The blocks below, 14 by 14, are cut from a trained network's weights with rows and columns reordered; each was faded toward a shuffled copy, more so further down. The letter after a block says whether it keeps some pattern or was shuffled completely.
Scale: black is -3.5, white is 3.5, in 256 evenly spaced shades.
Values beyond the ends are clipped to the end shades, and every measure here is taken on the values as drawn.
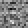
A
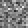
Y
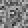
Y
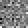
A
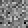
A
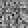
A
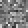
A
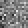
Y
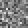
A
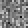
A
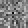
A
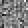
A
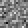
Y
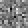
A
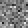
Y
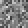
Y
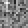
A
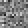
A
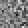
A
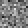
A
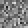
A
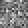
Y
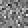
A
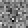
Y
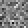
Y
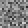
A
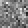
Y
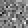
Y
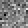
Y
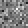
Y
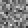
Y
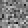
A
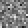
Y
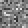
A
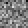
Y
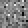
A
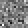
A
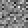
A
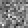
Y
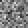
Y
